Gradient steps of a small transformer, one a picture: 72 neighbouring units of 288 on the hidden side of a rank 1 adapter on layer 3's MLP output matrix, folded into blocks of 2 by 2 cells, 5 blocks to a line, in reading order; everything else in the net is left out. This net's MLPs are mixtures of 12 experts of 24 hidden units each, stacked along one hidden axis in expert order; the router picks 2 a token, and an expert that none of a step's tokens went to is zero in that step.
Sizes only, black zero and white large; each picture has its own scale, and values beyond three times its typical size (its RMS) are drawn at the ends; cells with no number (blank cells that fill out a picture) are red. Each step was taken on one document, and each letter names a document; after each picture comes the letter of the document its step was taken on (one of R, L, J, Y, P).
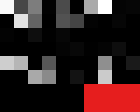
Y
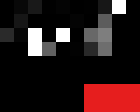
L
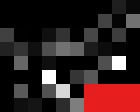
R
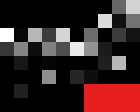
R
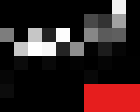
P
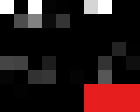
Y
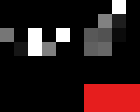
L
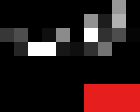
P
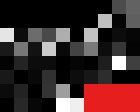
R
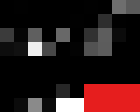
L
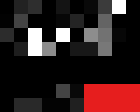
L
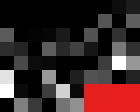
R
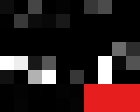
Y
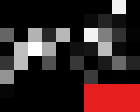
P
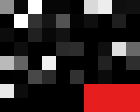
Y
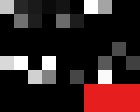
Y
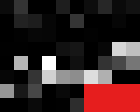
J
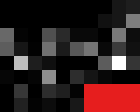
R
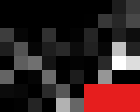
R
